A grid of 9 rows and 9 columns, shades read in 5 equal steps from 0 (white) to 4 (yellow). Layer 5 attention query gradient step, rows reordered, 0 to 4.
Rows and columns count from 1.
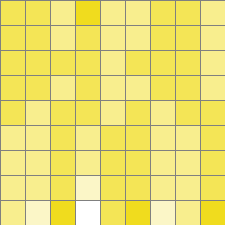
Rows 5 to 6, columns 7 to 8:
2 3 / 2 2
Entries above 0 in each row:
9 9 9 9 9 9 9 9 8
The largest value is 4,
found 4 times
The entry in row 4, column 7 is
3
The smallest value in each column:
2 1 2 0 2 2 1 2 2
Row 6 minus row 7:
0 0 0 0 0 0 0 0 0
